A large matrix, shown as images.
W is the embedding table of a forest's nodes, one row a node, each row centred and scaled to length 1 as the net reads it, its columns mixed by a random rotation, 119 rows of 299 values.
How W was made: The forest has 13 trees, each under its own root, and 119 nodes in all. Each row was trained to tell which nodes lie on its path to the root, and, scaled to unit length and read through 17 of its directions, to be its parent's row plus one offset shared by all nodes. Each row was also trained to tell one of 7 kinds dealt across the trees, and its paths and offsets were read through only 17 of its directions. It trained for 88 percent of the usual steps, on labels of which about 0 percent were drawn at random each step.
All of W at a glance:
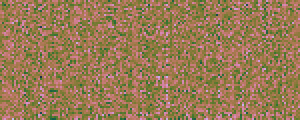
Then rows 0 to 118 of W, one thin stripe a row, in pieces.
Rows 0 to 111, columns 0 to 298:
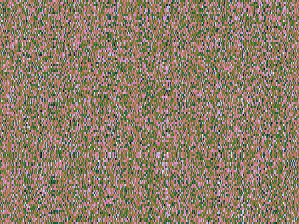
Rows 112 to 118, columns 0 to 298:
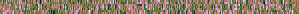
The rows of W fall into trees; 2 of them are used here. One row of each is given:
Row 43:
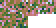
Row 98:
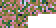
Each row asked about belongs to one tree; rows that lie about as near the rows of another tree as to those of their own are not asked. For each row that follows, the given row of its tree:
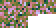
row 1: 43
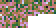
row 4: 43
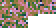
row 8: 43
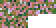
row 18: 43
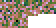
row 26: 43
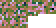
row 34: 98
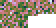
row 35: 98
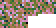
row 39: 43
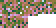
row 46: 43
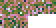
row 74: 43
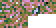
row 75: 98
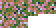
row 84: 98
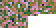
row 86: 43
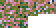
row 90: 98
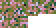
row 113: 98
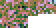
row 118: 98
